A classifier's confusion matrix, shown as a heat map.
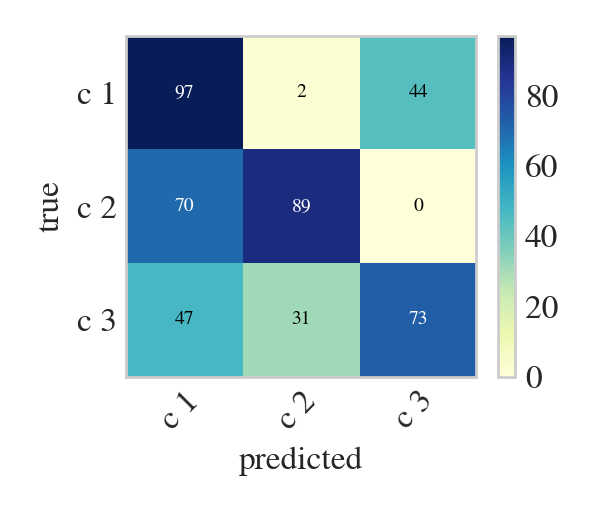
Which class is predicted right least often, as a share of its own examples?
c 3
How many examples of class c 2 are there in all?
159
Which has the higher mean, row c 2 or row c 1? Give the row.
c 2
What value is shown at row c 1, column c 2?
2
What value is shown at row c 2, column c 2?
89
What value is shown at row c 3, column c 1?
47
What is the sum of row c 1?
143
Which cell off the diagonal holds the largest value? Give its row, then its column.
c 2, c 1
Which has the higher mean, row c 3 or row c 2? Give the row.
c 2
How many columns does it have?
3
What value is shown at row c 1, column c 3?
44
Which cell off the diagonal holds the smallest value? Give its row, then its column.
c 2, c 3
